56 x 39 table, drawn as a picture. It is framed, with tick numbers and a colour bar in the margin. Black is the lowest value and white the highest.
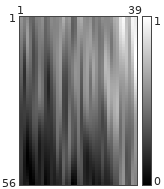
Slope: up to the top right. Average level on the scale: 40%. Grain: streaks running down. Ninth with the lowest average: bottom left. Ninth with the highest average: top right.
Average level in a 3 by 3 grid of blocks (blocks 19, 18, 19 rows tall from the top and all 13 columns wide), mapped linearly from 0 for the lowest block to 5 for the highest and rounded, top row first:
345 / 234 / 012
